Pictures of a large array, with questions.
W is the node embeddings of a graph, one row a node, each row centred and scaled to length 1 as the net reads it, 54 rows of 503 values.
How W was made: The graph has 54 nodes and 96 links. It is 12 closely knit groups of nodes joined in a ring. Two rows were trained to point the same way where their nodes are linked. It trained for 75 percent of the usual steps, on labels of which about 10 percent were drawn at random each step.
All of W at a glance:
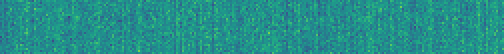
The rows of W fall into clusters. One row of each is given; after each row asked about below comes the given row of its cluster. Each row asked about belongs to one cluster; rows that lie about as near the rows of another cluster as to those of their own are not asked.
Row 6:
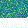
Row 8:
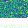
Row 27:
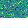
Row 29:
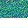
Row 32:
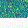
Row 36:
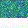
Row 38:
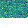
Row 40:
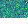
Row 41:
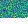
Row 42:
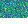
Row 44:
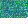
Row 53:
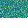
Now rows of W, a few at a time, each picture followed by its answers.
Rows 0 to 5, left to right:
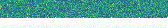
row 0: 44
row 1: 29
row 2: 38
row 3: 27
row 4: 40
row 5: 42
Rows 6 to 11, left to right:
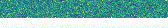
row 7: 38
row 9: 42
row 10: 8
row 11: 6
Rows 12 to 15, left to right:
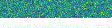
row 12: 41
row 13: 29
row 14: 36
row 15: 41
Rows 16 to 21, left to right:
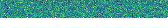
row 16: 44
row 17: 53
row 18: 53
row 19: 53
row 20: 42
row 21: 53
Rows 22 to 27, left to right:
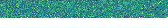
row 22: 40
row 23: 42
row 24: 36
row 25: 53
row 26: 29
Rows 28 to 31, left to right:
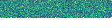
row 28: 8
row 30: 40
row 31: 6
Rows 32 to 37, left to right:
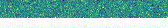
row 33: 42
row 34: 32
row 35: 27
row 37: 44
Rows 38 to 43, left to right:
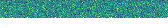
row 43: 38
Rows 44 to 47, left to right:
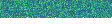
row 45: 29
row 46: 40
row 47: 41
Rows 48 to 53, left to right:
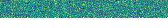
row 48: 32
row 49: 40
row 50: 41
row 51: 38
